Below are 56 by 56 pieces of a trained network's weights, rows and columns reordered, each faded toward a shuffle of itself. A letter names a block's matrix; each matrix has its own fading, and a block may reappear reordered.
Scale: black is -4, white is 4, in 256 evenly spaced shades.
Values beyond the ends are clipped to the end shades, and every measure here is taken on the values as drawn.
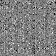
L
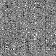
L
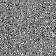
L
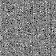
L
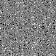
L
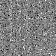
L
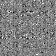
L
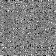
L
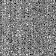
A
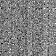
A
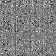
A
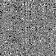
L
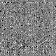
L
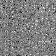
L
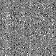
L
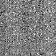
A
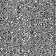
L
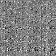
A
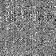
A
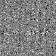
L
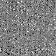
L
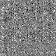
A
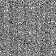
A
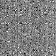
A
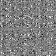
A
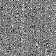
L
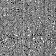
L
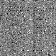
L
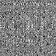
A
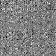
A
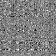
A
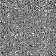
L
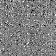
L
